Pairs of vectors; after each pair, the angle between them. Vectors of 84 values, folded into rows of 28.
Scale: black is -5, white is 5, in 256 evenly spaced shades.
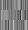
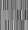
nearly parallel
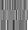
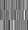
partly opposed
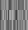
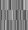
partly aligned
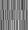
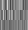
partly opposed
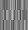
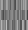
orthogonal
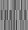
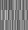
nearly opposite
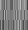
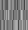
orthogonal
